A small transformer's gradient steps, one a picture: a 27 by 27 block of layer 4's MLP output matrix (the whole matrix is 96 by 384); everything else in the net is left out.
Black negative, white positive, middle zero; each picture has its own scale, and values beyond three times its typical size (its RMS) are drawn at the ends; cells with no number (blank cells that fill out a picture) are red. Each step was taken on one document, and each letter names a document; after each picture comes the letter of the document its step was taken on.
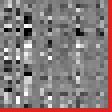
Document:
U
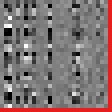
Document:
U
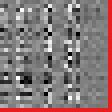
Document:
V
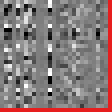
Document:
U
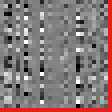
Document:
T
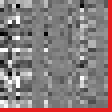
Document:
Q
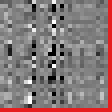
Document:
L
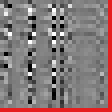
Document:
L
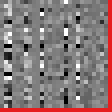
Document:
T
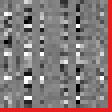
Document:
T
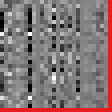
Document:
L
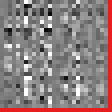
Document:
U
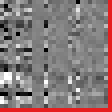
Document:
V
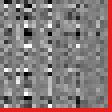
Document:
U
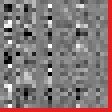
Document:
U
